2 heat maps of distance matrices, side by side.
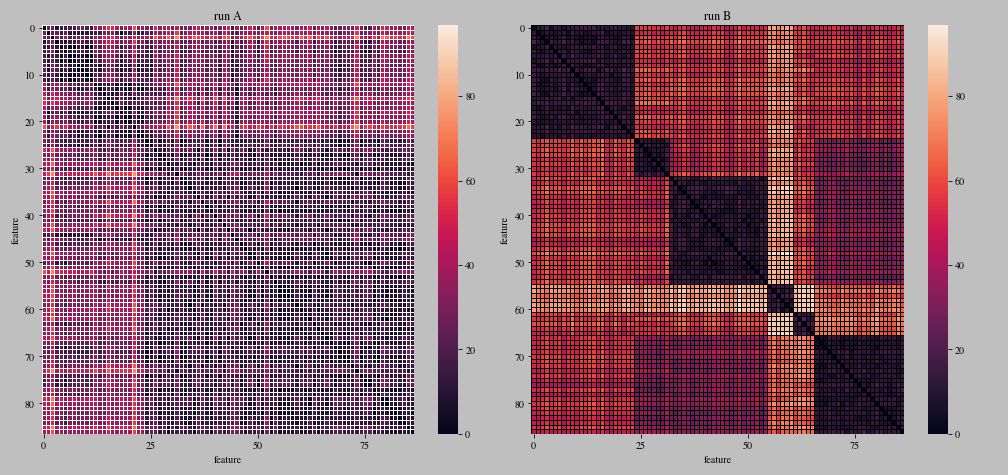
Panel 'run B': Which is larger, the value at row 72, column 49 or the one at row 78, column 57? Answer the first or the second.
the second
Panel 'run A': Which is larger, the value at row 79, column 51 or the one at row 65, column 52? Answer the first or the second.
the second
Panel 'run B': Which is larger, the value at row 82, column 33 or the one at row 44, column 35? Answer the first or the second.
the first
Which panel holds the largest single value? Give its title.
run B
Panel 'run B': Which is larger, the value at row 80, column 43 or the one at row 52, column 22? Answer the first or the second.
the second
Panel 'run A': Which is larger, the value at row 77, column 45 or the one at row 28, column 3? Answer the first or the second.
the second
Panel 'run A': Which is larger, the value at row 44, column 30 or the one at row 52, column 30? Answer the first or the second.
the second
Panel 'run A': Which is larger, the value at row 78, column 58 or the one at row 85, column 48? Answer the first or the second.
the second
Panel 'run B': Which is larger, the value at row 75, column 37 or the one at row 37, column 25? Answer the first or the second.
the second
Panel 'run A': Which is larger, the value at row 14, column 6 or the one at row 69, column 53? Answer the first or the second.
the first
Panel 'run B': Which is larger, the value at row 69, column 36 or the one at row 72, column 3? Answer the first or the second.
the second
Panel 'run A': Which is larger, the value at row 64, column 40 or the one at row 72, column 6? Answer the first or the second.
the second
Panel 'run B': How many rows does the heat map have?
87
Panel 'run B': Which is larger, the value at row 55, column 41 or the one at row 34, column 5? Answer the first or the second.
the first
